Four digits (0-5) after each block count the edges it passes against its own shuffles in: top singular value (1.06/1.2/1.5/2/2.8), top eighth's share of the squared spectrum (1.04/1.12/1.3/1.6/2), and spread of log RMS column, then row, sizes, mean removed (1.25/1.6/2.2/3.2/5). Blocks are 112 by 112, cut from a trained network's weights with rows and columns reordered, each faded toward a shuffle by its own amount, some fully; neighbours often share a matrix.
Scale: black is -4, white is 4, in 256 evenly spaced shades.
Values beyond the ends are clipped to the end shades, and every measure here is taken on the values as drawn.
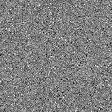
3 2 0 1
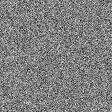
0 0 0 0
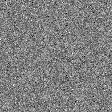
0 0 0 0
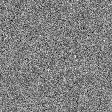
0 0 0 0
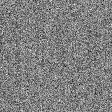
2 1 0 0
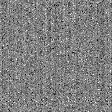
3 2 1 2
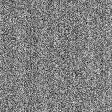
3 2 0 0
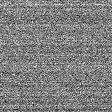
3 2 0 1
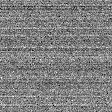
4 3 1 2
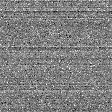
4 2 0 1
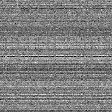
5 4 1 4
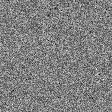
0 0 0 0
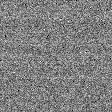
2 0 0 0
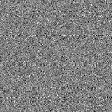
4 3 1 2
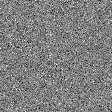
2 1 0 0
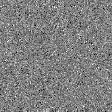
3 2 1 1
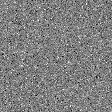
0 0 0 0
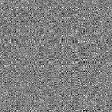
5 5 3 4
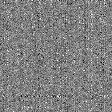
3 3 2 2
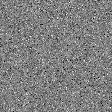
1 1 0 0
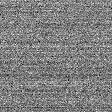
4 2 0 1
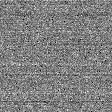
3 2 0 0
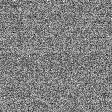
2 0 0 0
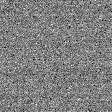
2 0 0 0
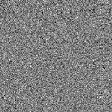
4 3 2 1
